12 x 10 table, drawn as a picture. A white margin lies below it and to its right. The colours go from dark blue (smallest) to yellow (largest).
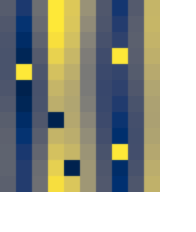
Ninth with the highest average: top middle. Lone odd cells: 5, 3 higher and 2 lower than their neighbours. Grain: streaks running down.
